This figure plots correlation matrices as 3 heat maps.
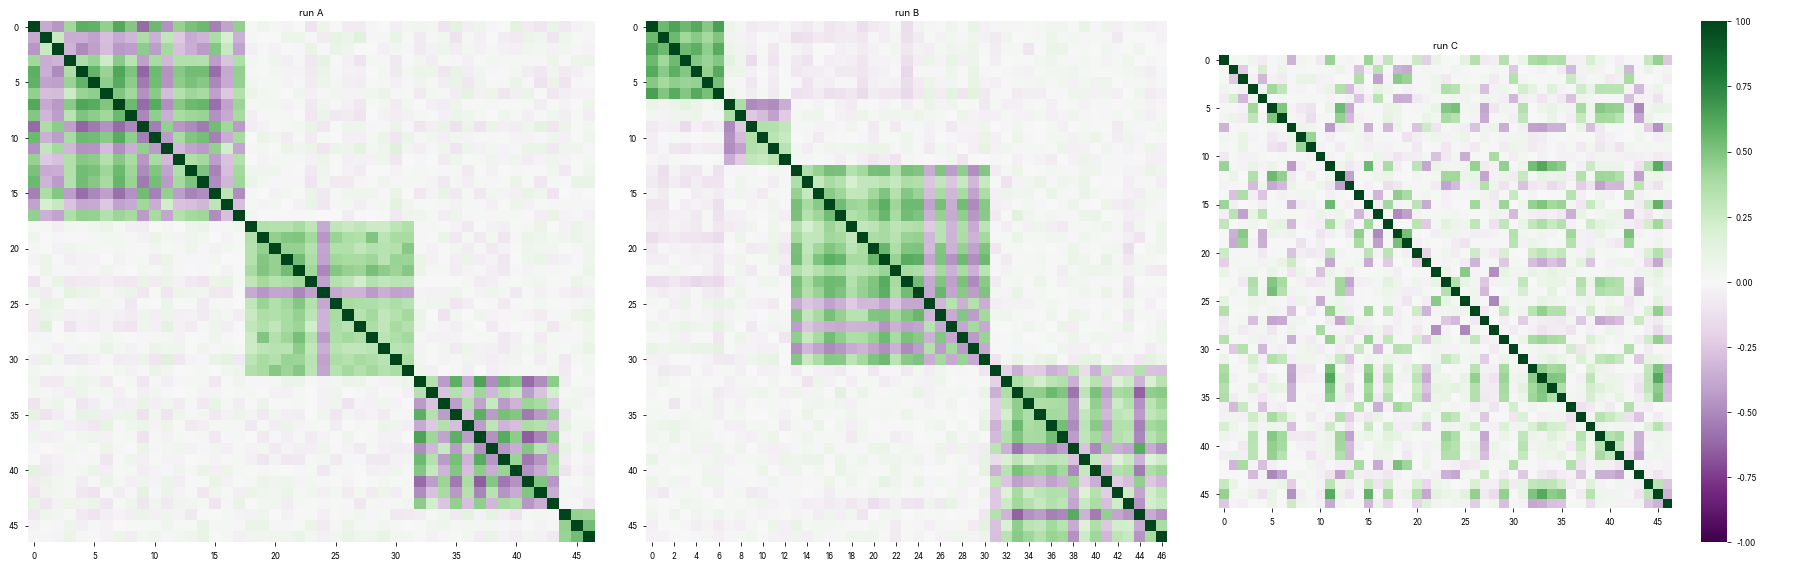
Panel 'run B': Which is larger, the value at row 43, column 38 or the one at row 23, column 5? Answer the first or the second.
the second
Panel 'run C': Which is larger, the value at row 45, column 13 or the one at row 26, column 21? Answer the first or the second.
the first
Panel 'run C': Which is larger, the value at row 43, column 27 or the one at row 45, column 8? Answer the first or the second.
the first
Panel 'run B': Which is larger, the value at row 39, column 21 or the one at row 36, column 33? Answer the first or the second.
the second
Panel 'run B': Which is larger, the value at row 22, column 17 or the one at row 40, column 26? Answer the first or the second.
the first
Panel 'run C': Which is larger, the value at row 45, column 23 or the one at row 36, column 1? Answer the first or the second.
the first
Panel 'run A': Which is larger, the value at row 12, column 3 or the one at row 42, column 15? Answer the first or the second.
the first
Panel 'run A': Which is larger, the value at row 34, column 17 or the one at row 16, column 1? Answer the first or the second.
the second
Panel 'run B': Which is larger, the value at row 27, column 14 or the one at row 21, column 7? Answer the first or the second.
the second
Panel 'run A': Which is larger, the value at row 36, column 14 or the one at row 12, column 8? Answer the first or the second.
the second
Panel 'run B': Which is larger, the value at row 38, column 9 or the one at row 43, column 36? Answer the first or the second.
the second
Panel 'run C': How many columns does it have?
47
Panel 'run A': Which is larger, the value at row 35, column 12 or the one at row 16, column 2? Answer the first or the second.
the second
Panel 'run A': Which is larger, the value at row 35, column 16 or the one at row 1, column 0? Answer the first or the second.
the first
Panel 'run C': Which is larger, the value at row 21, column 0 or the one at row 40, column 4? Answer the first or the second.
the second
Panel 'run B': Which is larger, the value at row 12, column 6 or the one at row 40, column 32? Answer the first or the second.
the second
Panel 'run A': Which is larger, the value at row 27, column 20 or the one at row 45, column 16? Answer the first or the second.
the first
